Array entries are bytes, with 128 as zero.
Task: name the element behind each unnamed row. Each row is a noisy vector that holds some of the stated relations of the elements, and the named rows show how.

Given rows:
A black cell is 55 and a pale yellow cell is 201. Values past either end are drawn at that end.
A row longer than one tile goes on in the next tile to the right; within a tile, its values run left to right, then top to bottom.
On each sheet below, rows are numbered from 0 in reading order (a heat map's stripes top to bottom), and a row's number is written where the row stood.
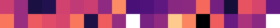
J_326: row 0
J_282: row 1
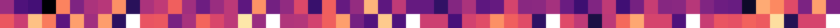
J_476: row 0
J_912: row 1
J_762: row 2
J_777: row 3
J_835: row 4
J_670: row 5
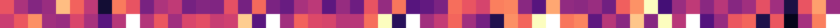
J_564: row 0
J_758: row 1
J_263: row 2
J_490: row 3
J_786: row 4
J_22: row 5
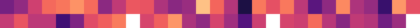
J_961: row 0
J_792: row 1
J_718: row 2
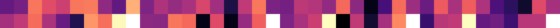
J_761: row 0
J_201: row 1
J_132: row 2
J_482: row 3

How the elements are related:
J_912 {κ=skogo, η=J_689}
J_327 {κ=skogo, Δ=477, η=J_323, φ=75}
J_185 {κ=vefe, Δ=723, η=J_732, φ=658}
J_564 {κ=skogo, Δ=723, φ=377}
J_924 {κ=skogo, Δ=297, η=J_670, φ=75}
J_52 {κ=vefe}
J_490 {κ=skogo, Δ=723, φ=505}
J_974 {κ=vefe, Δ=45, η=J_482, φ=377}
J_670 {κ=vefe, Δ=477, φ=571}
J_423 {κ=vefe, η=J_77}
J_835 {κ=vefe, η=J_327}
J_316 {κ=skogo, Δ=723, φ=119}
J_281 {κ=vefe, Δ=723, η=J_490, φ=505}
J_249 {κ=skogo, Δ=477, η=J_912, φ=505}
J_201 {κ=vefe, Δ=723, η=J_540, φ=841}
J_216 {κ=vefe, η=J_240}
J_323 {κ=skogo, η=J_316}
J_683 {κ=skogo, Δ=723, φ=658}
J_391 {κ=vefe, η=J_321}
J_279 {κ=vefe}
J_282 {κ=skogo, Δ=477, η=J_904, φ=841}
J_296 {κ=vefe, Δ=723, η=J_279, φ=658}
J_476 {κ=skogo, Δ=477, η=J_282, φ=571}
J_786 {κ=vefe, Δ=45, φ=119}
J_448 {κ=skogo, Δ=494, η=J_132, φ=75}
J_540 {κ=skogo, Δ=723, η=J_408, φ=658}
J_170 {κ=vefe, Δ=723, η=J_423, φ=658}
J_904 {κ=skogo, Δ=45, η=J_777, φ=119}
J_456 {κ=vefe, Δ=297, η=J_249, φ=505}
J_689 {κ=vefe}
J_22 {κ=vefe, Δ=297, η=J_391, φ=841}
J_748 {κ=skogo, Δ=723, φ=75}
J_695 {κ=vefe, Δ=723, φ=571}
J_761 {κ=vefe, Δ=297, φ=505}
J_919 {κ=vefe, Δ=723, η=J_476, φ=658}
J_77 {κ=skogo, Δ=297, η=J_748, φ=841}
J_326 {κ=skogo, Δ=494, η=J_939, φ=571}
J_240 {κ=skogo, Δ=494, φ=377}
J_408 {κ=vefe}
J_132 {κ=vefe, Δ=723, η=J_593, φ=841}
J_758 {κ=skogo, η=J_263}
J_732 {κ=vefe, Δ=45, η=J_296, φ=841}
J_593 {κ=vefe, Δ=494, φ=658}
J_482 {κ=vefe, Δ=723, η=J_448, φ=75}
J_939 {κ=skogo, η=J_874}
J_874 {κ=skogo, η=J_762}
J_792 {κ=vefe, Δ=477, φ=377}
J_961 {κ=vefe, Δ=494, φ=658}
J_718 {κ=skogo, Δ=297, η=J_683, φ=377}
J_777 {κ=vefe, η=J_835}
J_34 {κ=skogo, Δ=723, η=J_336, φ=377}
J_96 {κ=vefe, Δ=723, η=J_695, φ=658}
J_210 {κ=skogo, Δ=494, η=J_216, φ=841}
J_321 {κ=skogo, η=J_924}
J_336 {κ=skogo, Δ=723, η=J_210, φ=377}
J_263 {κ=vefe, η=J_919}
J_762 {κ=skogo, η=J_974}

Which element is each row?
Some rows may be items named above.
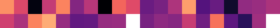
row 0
J_974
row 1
J_327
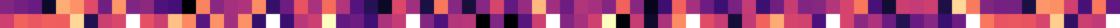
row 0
J_670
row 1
J_476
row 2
J_482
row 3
J_210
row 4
J_132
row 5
J_835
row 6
J_336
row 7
J_695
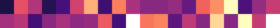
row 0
J_216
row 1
J_786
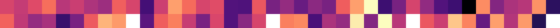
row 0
J_296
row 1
J_748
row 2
J_316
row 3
J_476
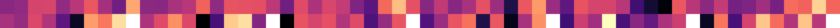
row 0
J_281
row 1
J_919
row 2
J_924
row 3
J_22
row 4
J_448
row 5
J_321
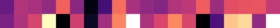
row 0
J_132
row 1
J_919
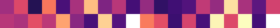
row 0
J_874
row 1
J_904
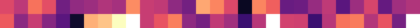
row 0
J_249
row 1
J_240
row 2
J_323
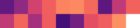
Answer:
J_593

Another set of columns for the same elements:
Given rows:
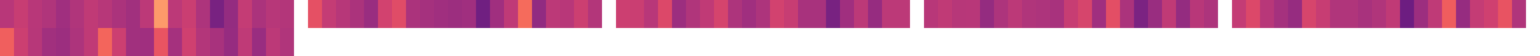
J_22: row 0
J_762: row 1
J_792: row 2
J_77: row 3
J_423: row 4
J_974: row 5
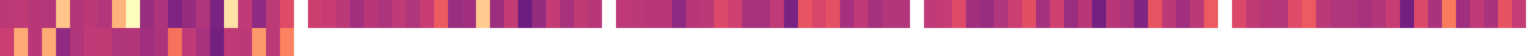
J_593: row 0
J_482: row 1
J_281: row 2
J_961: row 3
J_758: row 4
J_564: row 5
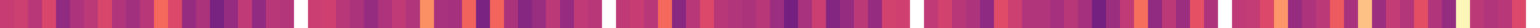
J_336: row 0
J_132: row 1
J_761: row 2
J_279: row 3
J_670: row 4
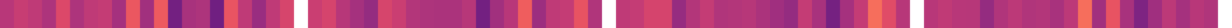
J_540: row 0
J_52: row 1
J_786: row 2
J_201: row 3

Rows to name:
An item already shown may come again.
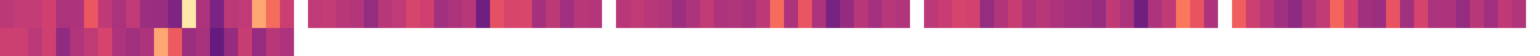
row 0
J_904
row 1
J_281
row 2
J_201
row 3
J_786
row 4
J_974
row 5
J_34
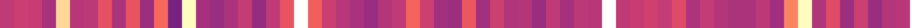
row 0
J_919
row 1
J_974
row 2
J_282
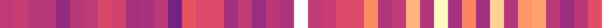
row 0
J_281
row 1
J_476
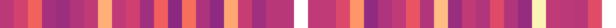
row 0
J_326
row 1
J_670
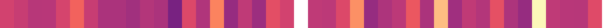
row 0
J_263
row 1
J_670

